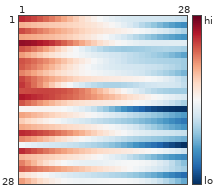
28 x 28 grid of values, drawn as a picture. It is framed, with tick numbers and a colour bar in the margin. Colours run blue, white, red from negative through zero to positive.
Overall the values sit about 50% of the way up the scale. The histogram is bell-shaped. The top middle is the calmest part. The field climbs toward the left. Streaks run across, left to right.
